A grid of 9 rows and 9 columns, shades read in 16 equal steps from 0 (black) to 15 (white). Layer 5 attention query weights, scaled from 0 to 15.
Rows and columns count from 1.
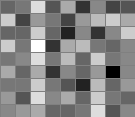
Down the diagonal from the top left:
6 4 12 3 11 6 11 7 8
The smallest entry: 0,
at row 6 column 8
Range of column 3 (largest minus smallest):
6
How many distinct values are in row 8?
8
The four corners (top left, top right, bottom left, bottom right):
6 5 8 8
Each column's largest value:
12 9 15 8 11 11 13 12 12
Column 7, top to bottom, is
8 11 3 7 12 9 11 12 13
